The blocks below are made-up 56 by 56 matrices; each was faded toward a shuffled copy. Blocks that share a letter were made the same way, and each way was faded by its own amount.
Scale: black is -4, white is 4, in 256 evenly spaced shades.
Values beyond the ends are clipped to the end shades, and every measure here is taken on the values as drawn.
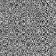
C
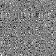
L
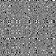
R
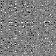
R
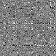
R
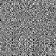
C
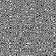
L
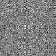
L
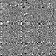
R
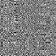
C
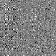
L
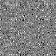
L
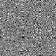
L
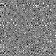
L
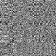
C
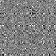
R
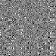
L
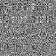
C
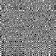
R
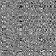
R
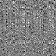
L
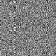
C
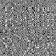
L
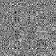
C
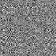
C
